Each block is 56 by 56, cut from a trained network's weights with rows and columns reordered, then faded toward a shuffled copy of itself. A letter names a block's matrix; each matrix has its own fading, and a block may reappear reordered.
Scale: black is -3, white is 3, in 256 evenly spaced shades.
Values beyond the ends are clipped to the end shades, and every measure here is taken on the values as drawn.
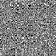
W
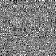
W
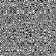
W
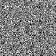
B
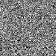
B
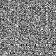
B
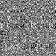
W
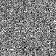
B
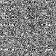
B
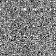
B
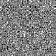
W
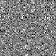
W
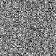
B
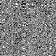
W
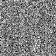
B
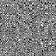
W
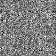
B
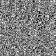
B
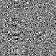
W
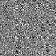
W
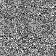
B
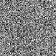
B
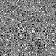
W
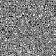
W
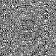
W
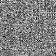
B
